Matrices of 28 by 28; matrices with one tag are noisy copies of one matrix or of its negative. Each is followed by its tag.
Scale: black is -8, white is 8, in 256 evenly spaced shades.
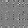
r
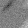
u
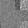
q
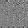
r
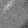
u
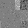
q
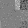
q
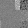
q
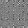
r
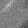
u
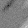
u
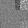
q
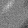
u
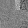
q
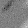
u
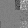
q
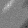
u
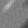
u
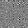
r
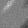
u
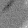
u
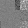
q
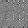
r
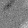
u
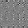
r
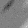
u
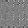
r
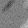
u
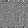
r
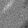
u
